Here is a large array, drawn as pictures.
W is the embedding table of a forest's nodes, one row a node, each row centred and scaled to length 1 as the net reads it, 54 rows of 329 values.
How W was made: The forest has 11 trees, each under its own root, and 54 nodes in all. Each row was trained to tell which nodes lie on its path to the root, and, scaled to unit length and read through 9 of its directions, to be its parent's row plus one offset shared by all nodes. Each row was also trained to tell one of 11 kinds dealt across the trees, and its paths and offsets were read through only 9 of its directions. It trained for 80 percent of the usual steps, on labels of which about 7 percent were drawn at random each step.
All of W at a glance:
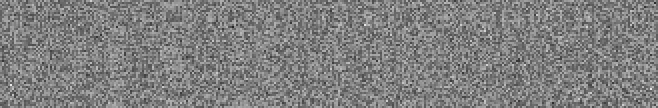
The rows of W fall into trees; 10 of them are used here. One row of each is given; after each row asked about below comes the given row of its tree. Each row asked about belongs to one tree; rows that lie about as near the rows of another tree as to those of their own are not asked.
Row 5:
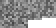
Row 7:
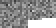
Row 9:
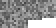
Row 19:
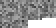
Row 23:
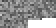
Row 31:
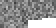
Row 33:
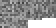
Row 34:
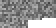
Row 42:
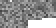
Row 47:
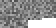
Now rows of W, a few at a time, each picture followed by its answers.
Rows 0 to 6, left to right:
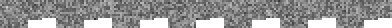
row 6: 47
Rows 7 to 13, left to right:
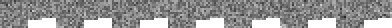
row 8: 47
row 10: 9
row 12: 5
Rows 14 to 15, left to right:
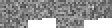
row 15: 33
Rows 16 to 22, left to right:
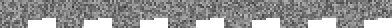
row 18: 5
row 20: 31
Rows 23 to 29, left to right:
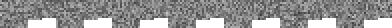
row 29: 47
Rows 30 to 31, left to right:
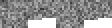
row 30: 34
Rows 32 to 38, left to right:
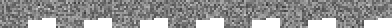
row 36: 42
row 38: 5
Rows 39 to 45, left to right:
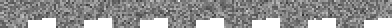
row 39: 31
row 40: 19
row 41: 34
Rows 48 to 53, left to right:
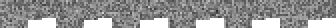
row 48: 9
